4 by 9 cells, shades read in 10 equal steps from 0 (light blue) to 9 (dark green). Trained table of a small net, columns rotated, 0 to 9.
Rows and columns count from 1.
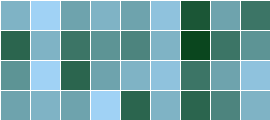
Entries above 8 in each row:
0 1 0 0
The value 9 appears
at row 2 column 7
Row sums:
28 45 27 31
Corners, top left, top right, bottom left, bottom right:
2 6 3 2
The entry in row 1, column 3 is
3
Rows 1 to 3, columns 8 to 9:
3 6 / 6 4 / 3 1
